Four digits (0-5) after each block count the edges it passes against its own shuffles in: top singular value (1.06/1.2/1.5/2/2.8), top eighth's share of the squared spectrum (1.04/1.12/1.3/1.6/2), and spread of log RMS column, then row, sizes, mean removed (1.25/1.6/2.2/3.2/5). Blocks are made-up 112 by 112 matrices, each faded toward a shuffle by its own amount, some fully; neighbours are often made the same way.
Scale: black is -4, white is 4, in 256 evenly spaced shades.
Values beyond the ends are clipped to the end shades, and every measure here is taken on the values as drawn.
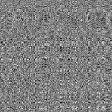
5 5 3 3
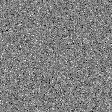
0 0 0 0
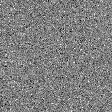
2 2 0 0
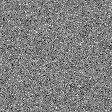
1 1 0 0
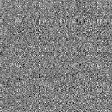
4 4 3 2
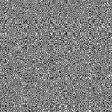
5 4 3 3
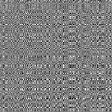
5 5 4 4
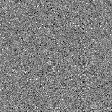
4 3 1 1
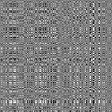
5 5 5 4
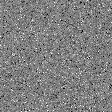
0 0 0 0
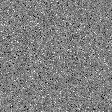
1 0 0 0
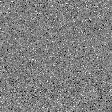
2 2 0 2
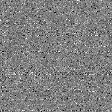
3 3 0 3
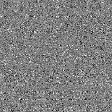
3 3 1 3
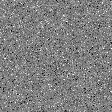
0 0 0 0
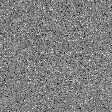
2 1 0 1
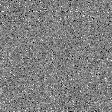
3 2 0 2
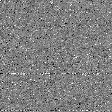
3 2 0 2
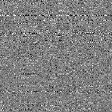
4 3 1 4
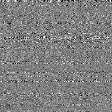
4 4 1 4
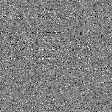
3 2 0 2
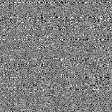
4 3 1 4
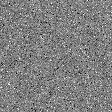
0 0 0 0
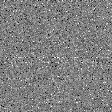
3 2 0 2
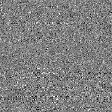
3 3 1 3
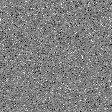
0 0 0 0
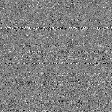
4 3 1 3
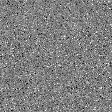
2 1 0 1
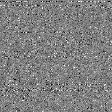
3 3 1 3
